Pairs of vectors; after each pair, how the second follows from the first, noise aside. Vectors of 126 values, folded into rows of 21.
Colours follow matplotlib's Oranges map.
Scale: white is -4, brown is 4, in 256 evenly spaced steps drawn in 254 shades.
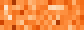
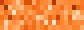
shuffled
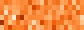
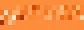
partly zeroed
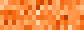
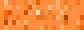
partly zeroed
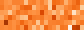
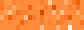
partly zeroed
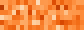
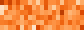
shuffled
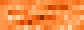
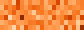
shuffled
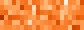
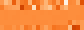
partly zeroed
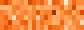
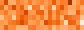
wrapped around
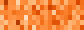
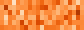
wrapped around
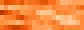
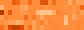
partly zeroed
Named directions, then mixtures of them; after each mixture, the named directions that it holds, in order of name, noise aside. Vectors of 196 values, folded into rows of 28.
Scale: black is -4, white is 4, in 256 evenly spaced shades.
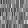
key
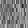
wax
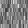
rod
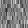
key, rod, wax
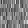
key, wax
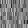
key, rod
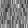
rod, wax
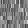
key, wax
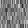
key, rod, wax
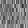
wax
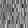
wax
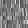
key, wax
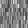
rod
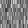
key, rod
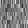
key, rod, wax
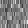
key, rod, wax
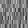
rod, wax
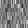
key, rod, wax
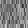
wax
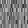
key, rod, wax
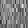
wax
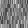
rod, wax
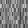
key, rod, wax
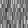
key, rod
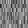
key, rod, wax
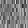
wax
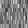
rod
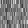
key, rod, wax
